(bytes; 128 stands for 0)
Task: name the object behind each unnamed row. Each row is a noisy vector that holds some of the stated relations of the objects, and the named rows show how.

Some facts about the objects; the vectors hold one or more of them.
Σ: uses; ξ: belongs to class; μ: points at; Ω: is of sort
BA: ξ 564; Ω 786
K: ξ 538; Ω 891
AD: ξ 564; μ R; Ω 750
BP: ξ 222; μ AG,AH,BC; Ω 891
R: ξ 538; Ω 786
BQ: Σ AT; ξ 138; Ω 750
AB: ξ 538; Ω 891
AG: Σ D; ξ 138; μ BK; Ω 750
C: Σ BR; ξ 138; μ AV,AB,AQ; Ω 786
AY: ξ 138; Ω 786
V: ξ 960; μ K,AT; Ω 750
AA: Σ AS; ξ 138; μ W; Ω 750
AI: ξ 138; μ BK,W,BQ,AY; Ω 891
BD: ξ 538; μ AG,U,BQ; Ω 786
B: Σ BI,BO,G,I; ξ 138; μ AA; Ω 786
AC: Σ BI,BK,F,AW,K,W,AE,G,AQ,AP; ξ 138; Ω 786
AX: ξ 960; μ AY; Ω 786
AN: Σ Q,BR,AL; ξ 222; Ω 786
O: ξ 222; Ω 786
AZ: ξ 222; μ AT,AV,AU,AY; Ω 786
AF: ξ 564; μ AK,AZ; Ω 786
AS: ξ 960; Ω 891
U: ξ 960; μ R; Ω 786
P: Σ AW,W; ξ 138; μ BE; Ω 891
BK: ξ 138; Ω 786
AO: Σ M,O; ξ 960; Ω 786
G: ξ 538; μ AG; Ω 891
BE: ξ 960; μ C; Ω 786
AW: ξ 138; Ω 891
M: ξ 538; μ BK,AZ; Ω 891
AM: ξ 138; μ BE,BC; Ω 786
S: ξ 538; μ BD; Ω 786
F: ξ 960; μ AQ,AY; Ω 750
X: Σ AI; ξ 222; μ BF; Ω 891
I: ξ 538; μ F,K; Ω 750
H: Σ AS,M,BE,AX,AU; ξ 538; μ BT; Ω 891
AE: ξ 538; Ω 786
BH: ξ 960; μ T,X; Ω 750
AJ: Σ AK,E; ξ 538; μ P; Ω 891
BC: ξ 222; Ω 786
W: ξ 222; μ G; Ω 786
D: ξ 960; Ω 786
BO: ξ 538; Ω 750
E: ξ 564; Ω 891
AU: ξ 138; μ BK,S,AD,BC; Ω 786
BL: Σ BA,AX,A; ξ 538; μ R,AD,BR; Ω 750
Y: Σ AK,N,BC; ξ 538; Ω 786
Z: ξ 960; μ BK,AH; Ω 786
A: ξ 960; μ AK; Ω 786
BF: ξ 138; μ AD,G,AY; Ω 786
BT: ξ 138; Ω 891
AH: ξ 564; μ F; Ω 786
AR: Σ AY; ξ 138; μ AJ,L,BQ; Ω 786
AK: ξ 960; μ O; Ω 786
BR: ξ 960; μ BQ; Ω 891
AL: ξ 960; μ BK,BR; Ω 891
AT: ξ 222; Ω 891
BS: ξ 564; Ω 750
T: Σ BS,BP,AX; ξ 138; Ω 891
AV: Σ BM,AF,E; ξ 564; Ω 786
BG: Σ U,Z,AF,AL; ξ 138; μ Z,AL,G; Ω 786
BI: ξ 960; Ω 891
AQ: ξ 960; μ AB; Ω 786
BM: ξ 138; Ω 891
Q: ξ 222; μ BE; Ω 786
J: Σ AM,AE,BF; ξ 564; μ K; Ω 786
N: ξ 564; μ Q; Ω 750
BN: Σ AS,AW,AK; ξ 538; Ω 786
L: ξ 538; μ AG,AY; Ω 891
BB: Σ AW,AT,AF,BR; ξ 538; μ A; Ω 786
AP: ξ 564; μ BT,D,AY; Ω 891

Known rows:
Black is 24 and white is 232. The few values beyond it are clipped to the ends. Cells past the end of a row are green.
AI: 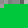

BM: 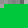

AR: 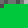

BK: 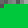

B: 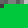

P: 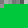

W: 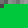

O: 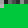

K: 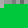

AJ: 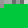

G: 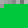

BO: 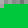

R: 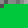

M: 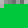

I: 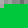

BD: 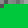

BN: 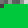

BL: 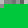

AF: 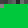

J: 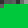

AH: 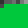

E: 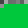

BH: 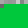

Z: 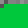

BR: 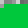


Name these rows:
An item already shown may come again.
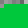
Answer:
AW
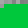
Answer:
F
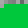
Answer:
BP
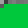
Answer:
AN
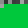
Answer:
AK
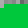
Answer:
AT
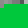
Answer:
AG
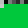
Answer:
BB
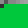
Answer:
D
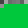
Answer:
E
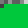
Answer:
BN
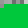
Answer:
AJ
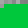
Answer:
F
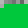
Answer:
M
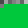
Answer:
AP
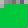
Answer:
M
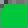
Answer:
AN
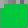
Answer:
BP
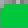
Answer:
BI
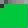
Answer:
D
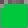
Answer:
BS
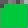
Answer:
AC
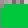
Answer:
AJ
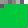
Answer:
T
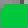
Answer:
BQ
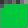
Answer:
BA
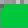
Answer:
BH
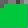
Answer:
AM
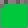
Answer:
Q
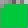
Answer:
AS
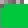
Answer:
H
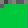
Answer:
C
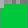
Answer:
V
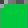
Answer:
N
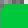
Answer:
AA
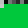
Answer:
BB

